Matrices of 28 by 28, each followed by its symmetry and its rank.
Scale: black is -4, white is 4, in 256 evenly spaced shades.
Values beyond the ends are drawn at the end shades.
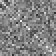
symmetric, full rank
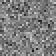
neither, full rank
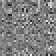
neither, rank five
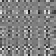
neither, rank two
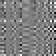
neither, rank two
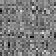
neither, rank five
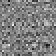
neither, rank five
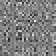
neither, rank five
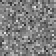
neither, full rank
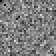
symmetric, full rank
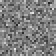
neither, full rank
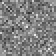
symmetric, full rank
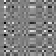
neither, rank two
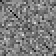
symmetric, full rank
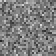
neither, full rank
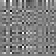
neither, rank two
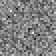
symmetric, full rank
